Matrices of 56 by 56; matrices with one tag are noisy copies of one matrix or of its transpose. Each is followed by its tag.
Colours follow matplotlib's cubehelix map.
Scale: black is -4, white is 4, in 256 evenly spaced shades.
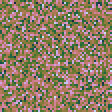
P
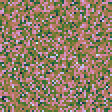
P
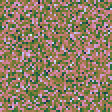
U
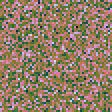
U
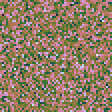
P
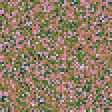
P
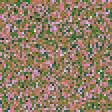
U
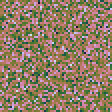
U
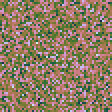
P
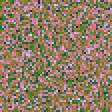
U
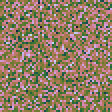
U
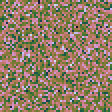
U
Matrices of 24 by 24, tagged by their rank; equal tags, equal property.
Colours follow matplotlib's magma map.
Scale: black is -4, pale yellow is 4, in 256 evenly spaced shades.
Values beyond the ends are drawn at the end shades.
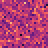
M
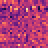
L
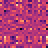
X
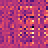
X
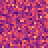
M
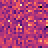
L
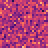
M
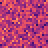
M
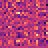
L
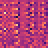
X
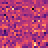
L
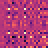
X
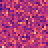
M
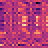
X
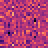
L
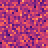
M
